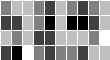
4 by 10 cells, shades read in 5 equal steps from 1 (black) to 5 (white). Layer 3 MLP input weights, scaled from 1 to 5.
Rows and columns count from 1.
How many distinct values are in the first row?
3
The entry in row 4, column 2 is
1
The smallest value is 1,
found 4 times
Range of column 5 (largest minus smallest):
1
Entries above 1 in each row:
10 7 10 9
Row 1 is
3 4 4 3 2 4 3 2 3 4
